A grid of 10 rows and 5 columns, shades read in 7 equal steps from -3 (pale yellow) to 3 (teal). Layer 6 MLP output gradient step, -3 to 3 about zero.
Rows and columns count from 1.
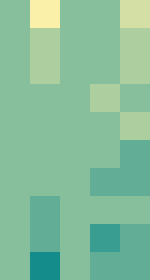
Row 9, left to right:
0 1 0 2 1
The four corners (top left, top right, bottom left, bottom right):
0 -2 0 1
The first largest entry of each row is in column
1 1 1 1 1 5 4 2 4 2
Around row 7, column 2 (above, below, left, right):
0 1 0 0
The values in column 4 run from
-1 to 2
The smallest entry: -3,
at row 1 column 2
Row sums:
-5 -2 -2 -1 -1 1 2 1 4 5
